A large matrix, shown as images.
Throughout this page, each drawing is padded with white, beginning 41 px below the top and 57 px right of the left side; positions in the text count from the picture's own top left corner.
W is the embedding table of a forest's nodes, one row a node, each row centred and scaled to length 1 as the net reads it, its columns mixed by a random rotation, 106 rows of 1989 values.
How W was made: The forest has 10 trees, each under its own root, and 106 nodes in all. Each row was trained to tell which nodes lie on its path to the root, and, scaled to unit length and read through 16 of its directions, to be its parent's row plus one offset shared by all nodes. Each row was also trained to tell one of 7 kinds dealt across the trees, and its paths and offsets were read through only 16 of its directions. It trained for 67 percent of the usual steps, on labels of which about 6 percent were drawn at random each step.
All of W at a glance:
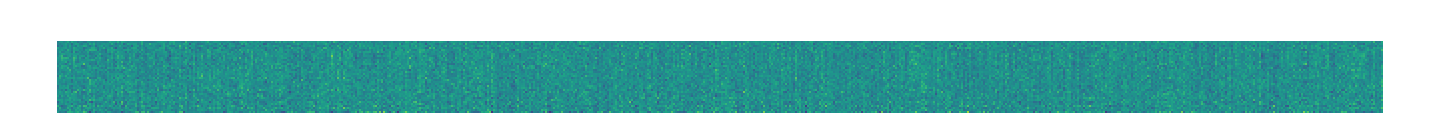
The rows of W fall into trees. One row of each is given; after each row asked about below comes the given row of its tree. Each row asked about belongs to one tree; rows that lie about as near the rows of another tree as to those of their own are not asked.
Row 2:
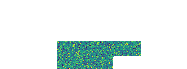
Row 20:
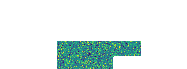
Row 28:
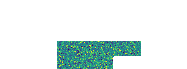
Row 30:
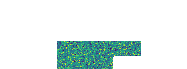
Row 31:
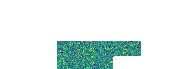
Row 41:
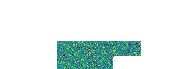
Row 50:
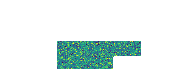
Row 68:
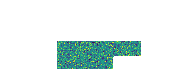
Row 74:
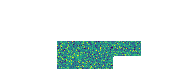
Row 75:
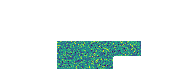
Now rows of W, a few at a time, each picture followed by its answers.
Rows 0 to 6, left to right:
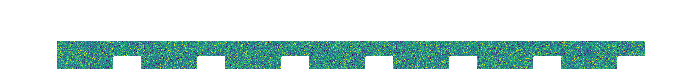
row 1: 28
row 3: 75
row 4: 28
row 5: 50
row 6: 75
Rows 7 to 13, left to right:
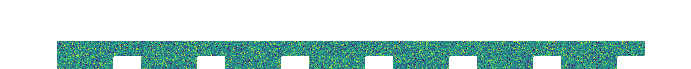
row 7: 31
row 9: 68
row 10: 74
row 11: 28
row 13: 28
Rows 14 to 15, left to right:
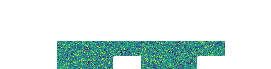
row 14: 50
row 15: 74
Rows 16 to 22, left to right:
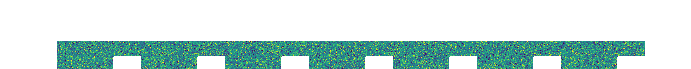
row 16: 74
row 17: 30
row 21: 75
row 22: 30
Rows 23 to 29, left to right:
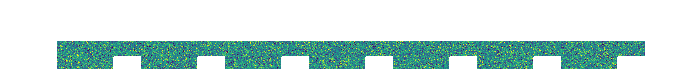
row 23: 74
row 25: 20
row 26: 75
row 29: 50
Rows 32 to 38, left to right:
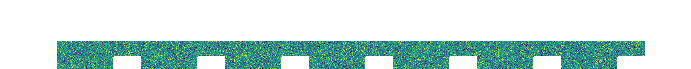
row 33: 74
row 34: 74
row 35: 30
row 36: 68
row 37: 31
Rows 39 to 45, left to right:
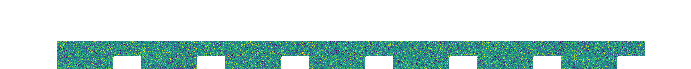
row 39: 75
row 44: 50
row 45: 74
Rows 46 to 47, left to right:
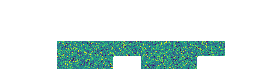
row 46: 30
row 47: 28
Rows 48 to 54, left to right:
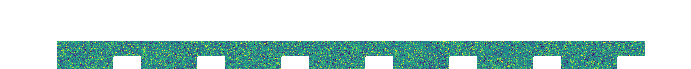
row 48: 75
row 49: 30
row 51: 75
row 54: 20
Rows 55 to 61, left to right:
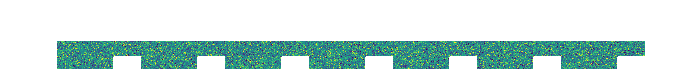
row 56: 74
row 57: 75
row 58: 31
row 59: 50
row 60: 41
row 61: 50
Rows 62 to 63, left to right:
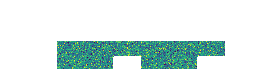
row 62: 75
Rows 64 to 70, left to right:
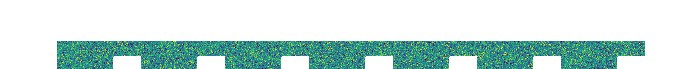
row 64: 41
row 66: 30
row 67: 75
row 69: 30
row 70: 30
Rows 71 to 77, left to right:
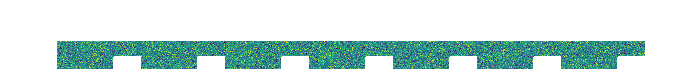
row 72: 50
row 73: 50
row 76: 74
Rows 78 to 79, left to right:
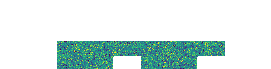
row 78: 28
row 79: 30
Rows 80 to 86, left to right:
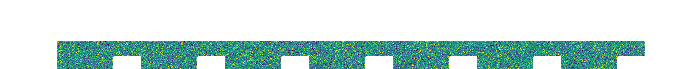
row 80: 2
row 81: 2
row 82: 50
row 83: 28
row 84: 28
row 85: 68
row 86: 28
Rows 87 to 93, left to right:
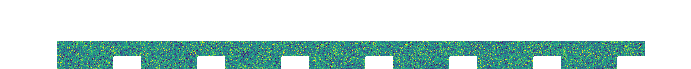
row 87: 28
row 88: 75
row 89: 75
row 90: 30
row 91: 30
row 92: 2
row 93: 30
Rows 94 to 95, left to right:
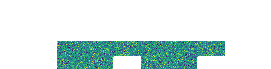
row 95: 74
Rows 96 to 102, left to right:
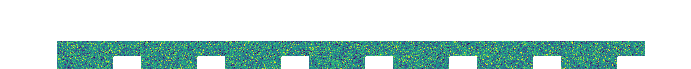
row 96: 28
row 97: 28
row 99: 20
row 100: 74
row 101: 74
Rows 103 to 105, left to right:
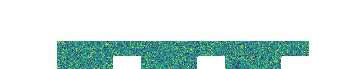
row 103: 68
